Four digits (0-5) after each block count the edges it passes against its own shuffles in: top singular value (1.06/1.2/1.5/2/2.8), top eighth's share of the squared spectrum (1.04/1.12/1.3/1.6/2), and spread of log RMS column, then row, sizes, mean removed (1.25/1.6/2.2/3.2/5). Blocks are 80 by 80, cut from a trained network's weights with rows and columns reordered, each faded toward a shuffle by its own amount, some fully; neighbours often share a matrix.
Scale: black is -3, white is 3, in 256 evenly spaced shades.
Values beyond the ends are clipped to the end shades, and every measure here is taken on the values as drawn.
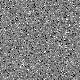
1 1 0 0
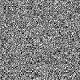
3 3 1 1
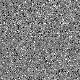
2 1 0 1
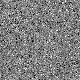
0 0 0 0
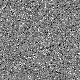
0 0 0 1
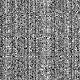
4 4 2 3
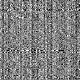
4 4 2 3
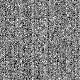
3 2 1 1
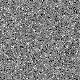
2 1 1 0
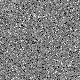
0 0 0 0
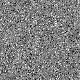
2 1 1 0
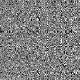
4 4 3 2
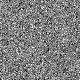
2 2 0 0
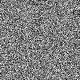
2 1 0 0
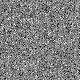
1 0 0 0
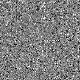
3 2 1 1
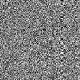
4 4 2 2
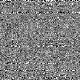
3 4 1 3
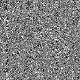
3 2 2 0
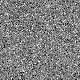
0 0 0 0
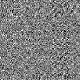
4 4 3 2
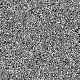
2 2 0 0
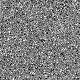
1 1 0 0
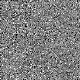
3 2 2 1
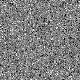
2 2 1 0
